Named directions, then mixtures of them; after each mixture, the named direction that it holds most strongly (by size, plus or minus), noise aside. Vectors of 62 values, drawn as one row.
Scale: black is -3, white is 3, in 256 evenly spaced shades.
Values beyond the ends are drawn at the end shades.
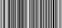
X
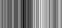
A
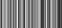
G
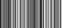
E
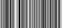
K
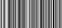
X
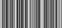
G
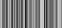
G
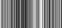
E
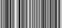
K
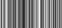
G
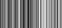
A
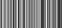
G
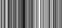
A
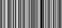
G
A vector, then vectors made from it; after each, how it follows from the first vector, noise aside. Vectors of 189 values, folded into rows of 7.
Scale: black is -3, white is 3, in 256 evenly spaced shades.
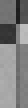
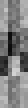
wrapped around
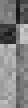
copied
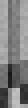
wrapped around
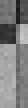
copied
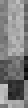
wrapped around
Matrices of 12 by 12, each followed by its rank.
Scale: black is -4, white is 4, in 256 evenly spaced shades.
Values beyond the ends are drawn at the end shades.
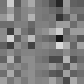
two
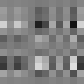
one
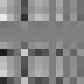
one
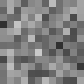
full rank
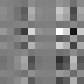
one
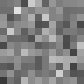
full rank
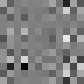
two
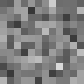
full rank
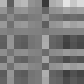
one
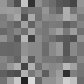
two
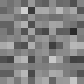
two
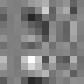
two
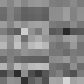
two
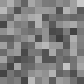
full rank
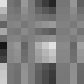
one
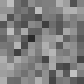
full rank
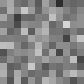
full rank
